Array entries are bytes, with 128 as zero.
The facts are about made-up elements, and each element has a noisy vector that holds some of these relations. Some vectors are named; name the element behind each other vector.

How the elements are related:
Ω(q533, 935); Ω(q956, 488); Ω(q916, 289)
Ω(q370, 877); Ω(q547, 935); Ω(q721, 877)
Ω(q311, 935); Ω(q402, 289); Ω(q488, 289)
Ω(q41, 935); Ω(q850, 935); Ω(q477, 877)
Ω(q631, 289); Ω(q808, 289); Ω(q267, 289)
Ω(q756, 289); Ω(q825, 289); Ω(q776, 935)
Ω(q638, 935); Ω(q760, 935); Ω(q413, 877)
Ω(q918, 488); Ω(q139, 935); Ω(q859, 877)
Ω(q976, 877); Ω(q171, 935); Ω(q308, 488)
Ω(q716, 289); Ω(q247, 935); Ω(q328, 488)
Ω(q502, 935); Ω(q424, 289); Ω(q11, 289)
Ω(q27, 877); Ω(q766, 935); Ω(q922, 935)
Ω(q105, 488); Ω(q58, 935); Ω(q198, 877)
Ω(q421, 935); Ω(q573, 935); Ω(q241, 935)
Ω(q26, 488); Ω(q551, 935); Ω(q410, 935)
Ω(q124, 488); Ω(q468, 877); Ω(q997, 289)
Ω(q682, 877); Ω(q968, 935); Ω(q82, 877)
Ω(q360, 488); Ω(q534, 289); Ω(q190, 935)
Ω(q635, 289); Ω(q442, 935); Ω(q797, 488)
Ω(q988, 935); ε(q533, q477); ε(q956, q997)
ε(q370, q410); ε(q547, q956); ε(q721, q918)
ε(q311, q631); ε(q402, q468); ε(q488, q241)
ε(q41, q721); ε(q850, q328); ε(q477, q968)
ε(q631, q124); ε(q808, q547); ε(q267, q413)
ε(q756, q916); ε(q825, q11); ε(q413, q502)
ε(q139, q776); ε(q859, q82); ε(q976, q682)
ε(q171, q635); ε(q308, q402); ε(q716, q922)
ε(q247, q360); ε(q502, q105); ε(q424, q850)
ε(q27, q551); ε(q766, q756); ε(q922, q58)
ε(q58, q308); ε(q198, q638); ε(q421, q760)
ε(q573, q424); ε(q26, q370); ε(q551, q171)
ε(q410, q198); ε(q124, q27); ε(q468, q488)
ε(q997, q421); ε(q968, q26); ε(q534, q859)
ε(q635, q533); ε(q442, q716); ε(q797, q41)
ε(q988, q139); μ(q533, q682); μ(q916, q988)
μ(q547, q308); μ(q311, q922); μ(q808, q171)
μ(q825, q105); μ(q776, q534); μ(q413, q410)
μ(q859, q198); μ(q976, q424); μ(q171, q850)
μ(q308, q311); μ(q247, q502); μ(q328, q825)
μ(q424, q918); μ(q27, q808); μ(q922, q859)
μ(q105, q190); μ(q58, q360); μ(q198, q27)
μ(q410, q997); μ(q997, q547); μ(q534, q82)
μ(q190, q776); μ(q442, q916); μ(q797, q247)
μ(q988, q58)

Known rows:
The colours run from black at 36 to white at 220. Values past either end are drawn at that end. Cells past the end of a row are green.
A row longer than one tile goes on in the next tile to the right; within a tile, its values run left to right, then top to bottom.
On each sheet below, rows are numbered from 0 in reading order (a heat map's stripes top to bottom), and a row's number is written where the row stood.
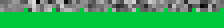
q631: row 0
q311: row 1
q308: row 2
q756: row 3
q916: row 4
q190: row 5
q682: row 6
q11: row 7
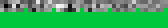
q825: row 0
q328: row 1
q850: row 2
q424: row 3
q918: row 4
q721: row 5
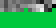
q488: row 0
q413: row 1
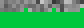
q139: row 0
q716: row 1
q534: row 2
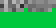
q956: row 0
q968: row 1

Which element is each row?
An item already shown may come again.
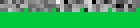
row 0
q797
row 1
q421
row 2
q922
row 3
q311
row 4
q11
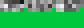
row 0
q859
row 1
q956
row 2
q27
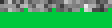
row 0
q797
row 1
q267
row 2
q190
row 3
q171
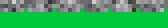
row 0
q502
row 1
q267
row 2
q442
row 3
q190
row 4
q976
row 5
q58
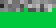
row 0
q360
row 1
q573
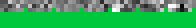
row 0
q82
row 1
q766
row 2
q631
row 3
q682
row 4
q808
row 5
q776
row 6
q850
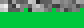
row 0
q27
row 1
q547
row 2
q760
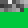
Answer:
q105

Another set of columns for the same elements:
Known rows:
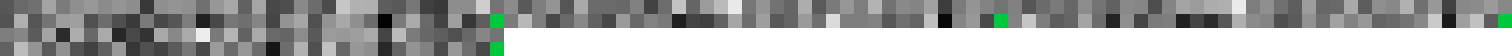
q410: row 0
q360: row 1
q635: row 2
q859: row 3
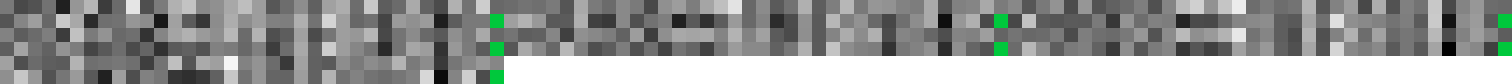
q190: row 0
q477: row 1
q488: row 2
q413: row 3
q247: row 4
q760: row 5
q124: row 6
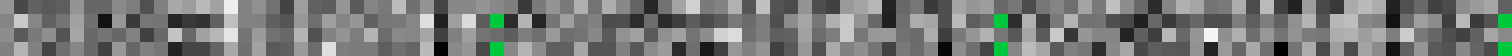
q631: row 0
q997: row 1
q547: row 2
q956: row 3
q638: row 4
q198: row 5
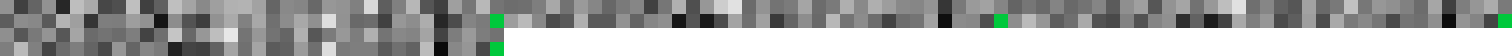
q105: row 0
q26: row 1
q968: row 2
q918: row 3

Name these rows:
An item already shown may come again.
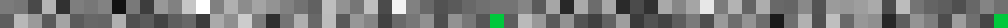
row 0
q808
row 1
q859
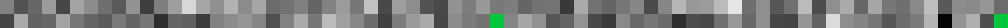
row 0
q916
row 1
q82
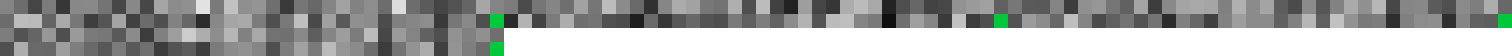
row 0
q171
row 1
q547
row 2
q988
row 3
q424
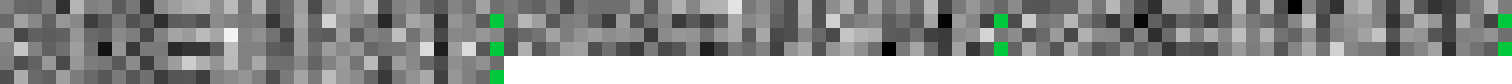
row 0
q976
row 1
q850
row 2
q311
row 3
q631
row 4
q410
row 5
q797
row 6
q424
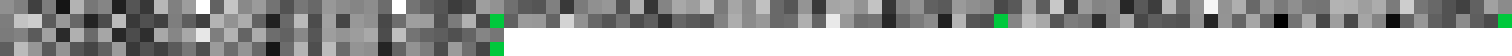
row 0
q27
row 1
q442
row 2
q198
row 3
q859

